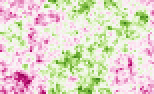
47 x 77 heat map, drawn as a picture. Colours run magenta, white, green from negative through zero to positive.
The bottom middle is the ninth with the highest average. The field is mottled with small blotches. No single row or column stands out from its neighbours. Neither half mirrors the other. Overall the values sit about 50% of the way up the scale. The values follow a bell shape.
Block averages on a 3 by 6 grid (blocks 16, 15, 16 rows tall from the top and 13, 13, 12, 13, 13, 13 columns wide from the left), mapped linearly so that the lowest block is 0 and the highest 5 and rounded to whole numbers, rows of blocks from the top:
213443
313442
024521
